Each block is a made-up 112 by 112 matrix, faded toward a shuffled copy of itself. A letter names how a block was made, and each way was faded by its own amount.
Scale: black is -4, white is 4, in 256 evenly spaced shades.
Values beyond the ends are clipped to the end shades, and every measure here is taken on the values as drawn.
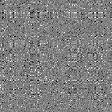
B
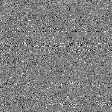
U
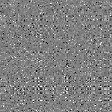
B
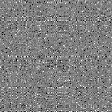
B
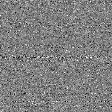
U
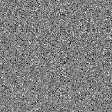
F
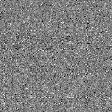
F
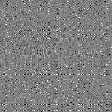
B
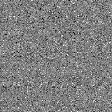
F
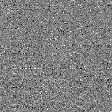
F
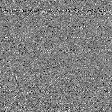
U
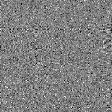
F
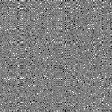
B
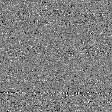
U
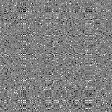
B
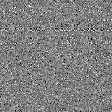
F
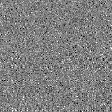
F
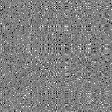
B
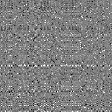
B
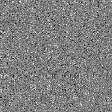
F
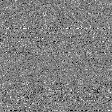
U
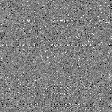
F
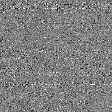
U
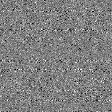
U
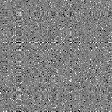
B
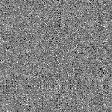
F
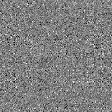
F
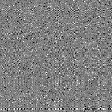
B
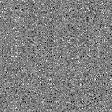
F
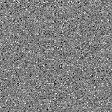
F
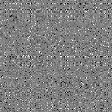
B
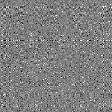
B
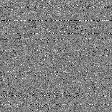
U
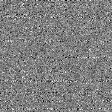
U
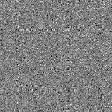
F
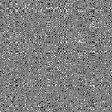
B
